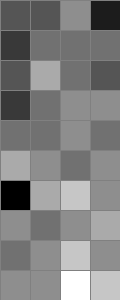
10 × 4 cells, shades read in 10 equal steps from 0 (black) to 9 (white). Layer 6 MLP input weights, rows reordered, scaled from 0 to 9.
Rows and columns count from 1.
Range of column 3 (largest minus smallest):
5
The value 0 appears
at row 7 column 1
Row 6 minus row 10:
1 0 -5 -2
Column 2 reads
3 4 6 4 4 5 6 4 5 5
